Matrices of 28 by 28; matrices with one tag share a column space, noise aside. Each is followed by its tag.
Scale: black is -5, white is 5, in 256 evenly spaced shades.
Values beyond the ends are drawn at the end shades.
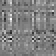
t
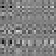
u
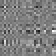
u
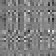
t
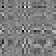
u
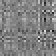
t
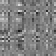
t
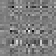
u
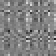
t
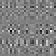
u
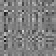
t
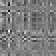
t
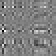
u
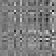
t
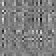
t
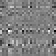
u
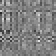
t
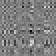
u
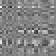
u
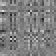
t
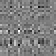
u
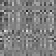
t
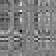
t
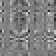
t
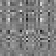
t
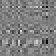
u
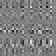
u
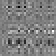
u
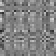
t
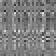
t
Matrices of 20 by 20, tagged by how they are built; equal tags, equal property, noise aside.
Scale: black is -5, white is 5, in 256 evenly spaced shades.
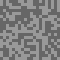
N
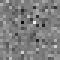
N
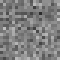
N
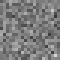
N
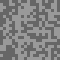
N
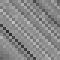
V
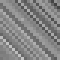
V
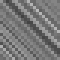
V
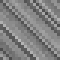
V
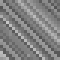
V
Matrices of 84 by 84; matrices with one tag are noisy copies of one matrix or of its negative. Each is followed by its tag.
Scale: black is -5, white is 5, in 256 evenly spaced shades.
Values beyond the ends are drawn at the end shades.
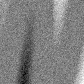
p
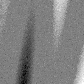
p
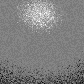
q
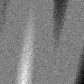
p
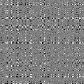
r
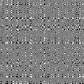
r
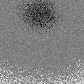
q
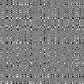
r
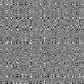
r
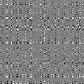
r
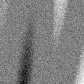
p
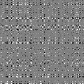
r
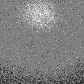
q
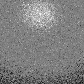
q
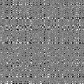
r
